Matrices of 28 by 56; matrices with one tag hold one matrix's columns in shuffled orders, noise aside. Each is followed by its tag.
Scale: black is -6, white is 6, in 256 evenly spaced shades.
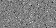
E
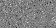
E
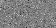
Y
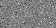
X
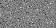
X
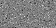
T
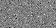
T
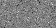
E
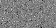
Y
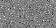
Y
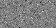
E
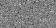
E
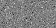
X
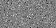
T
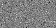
E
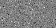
X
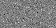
X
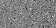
Y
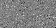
T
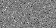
X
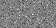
T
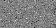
Y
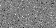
T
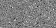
X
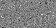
T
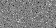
E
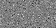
T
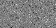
E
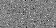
Y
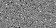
E
